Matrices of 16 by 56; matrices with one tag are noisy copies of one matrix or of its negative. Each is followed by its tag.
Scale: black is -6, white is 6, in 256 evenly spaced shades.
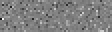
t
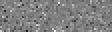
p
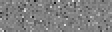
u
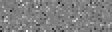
p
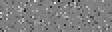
u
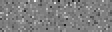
u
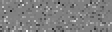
p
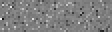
t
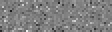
p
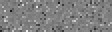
p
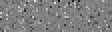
u
